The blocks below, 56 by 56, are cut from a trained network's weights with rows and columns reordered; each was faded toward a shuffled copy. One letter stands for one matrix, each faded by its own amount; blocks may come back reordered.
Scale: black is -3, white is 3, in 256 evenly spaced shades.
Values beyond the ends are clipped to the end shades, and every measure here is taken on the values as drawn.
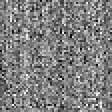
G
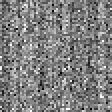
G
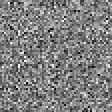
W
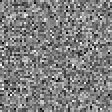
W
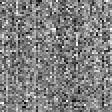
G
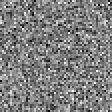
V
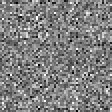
W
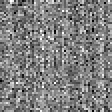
G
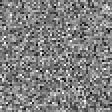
V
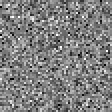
V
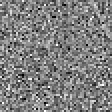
V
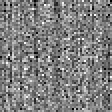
G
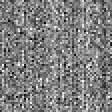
G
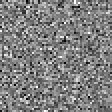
W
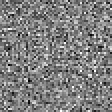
W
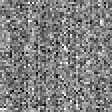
G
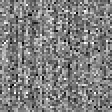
G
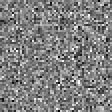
W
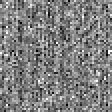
G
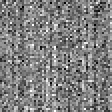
G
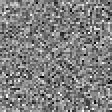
W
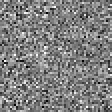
W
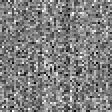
G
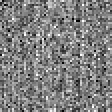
G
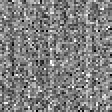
G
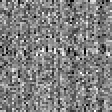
G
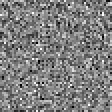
W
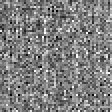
G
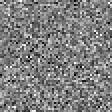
W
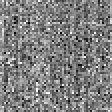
G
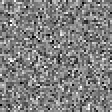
V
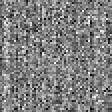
G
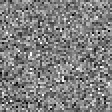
V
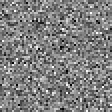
V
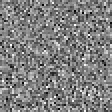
V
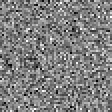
V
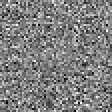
W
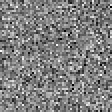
V
